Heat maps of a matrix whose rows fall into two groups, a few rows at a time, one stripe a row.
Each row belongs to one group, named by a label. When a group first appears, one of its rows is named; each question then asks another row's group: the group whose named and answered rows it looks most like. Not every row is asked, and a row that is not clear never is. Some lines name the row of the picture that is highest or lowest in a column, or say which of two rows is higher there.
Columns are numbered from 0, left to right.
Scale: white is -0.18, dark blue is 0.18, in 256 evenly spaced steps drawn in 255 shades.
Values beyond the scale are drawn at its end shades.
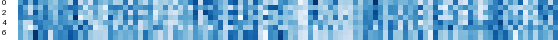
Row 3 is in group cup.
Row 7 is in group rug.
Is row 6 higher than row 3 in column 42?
Yes
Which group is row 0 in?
cup
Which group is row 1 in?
rug
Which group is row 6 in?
rug
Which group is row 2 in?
cup
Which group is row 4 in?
cup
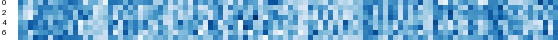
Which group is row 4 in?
cup
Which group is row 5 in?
cup
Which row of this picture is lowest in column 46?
6
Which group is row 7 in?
rug
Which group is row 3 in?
rug
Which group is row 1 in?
cup
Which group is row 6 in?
cup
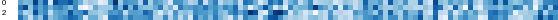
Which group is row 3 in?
rug
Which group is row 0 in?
rug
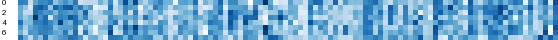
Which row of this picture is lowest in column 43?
6
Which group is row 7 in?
rug
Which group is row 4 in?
cup
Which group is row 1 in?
rug
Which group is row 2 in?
cup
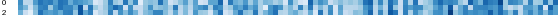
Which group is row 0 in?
cup
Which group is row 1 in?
rug
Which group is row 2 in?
rug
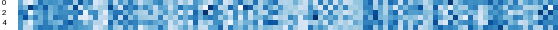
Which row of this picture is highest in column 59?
3
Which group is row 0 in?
rug
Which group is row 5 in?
cup
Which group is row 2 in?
rug
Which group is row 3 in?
cup
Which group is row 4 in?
rug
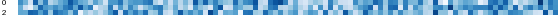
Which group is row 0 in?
rug
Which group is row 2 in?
cup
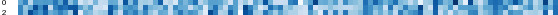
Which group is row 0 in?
cup
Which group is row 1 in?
rug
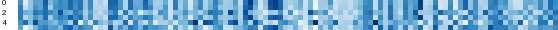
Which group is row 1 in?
rug
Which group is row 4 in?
cup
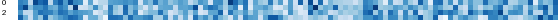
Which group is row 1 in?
cup
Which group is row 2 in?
cup
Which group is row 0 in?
rug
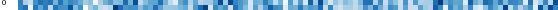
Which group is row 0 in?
cup
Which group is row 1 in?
rug
